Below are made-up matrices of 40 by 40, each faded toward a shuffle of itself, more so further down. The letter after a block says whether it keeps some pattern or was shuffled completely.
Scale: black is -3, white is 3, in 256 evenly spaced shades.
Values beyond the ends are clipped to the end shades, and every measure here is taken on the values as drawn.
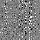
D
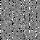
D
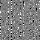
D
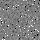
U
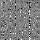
D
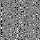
D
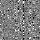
D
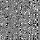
D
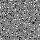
U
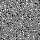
U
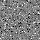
U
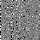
D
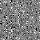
D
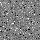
U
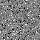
U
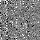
D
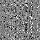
D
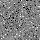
U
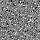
U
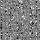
D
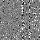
D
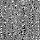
D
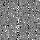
D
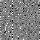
D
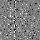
D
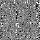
D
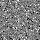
U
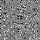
D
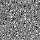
D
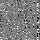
D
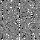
D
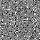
D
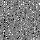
D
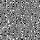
D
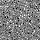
U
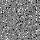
D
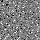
U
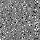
D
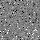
U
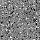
D
